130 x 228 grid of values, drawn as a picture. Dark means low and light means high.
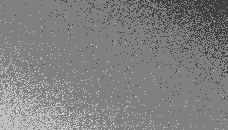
Odd rows or columns: none. Calmest part: top left. Ninth with the highest average: bottom left. Mirror symmetry: none. Slope: up to the bottom left. Ninth with the lowest average: top right. Stripes: none.
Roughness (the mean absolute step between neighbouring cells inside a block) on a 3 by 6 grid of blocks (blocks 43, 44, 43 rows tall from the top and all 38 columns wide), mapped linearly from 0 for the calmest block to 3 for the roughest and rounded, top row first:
0 0 1 2 3 3 | 2 1 0 0 1 2 | 3 3 2 1 0 0
